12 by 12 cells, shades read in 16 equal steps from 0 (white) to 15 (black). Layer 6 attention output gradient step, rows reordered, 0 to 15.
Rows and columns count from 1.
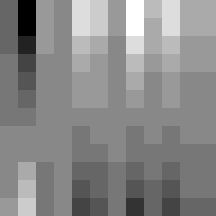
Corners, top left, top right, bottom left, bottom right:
9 5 6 9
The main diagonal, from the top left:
9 15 6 7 6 6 7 8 8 9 8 9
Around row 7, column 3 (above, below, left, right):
7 7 8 7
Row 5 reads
8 10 7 7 6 6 7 5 7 6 7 7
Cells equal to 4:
5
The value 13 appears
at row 3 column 2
